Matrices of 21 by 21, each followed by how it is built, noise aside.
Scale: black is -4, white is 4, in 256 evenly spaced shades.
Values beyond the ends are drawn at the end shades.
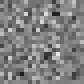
low rank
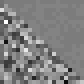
lower triangular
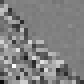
lower triangular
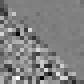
lower triangular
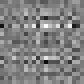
low rank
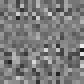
low rank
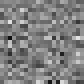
low rank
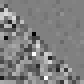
lower triangular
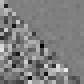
lower triangular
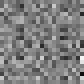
low rank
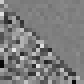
lower triangular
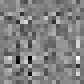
low rank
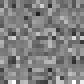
low rank
